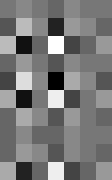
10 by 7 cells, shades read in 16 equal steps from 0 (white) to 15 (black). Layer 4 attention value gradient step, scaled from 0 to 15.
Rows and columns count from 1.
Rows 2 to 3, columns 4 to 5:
13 6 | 0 11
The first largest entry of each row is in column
4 4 2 4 4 2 4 1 4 2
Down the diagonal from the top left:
8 4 9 10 5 8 9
